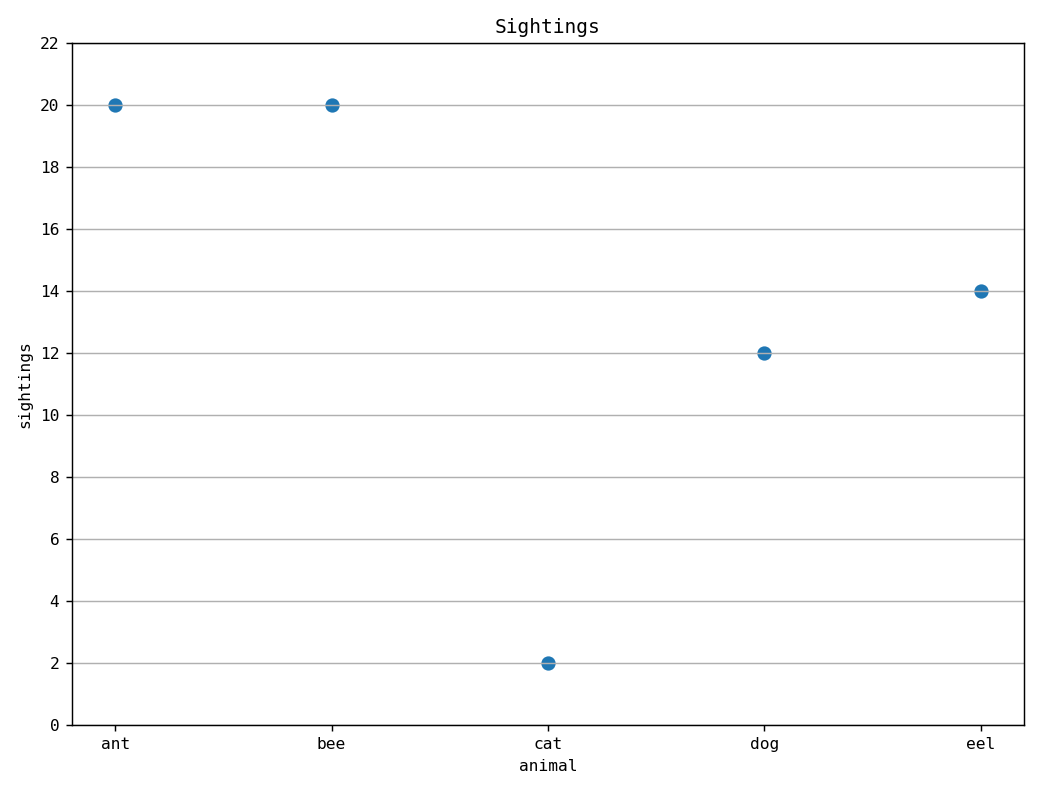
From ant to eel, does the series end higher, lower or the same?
lower
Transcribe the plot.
Title: Sightings
x-axis: animal, ticks ant bee cat dog eel
y-axis: sightings, ticks 0 2 4 6 8 10 12 14 16 18 20 22
Values:
20 20 2 12 14
